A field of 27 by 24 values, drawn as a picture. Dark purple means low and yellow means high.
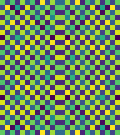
A checkerboard runs through the table. The values fall into two levels. On average the colour sits 50% of the way up the scale. No row or column stands out. It mirrors both left to right and top to bottom. No seam splits the table. No overall slope runs across the table.
